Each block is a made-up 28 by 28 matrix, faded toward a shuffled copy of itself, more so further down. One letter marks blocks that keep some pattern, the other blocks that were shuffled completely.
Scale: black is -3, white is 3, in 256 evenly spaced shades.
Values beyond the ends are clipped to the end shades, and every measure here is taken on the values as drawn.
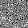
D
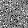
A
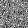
A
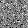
A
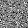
D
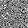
D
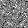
A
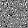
D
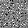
D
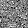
D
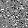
D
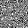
D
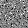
A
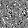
A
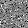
A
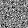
A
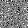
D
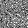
A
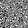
D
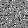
D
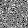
D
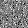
A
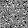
D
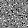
A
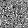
A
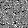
A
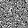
A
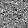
D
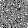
A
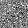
D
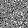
D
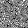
A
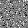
D
